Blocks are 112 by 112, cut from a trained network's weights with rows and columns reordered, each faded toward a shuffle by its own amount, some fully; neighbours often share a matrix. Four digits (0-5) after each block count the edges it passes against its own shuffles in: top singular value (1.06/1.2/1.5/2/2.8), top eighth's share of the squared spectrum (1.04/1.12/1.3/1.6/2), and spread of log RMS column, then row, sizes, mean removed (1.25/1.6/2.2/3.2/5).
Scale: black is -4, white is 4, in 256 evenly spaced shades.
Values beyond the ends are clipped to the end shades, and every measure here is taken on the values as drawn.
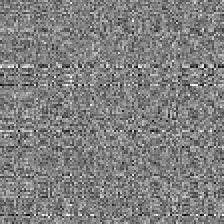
5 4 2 3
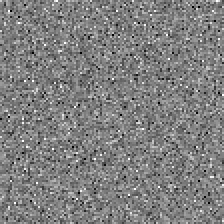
0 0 0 0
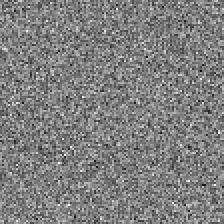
2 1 0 0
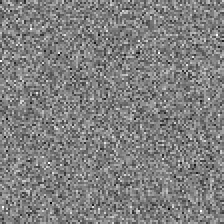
3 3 0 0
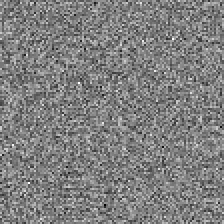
4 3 0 1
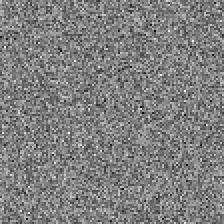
0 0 0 0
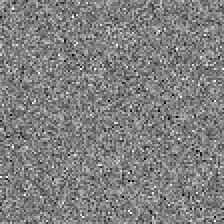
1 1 0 0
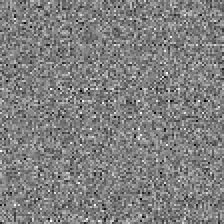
4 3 1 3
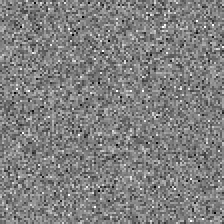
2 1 0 0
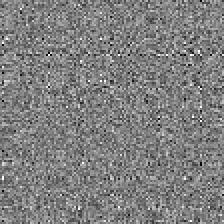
4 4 2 3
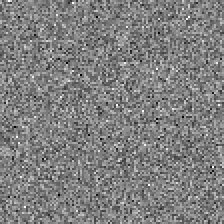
1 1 0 0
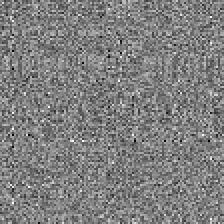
4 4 2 2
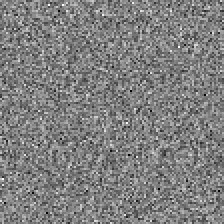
3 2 0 0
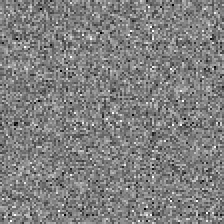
3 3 1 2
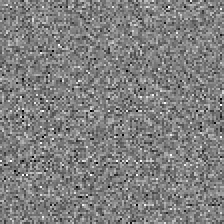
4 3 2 2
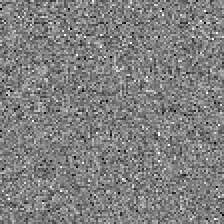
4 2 0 1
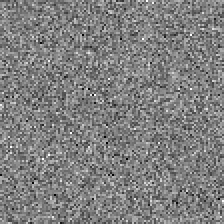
0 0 0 0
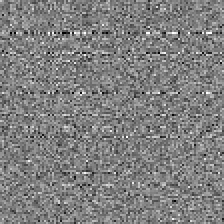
5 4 1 3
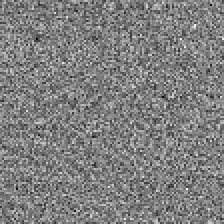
4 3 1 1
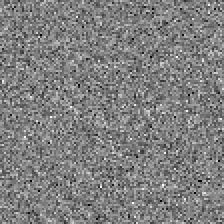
1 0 0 0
